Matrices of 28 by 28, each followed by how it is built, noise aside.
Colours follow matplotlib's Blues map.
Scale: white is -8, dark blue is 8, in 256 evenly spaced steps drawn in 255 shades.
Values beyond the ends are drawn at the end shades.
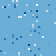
sparse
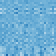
low rank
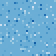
sparse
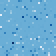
sparse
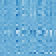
low rank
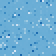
sparse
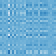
low rank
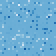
sparse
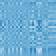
low rank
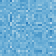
low rank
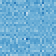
low rank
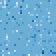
sparse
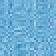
low rank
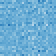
low rank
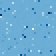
sparse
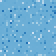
sparse
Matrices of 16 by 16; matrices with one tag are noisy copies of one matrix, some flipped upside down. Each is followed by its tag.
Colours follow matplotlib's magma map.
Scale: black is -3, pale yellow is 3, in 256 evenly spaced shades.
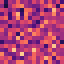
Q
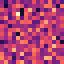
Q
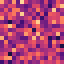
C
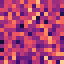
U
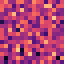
Q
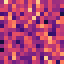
U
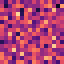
Q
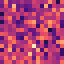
U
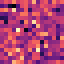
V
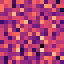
Q
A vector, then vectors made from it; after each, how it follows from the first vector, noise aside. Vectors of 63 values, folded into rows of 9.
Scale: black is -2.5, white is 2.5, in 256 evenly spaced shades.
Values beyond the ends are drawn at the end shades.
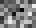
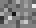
partly zeroed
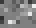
partly zeroed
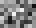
negated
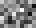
negated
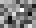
negated
